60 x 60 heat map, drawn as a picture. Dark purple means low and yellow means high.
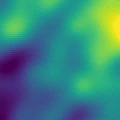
Odd rows or columns: none. Slope: up to the top right. Grain: smooth. Ninth with the highest average: top right. Lone odd cells: none.
